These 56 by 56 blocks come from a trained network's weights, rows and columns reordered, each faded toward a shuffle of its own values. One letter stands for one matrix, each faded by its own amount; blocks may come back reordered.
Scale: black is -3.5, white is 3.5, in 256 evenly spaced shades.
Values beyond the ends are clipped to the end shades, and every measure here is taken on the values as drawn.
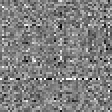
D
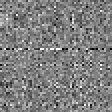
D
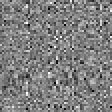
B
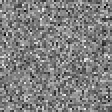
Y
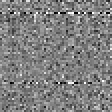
D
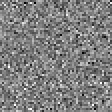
Y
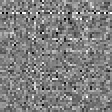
D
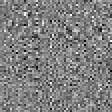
B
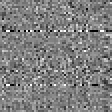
D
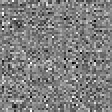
B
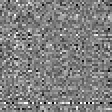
D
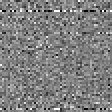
D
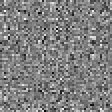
B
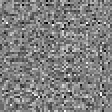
B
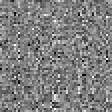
B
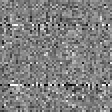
D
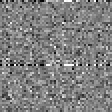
D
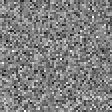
Y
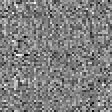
B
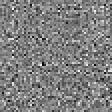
B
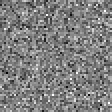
Y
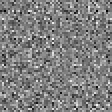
B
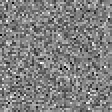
Y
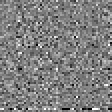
D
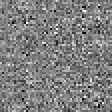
B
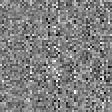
B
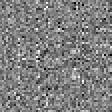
B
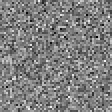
Y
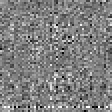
D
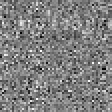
B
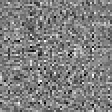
B
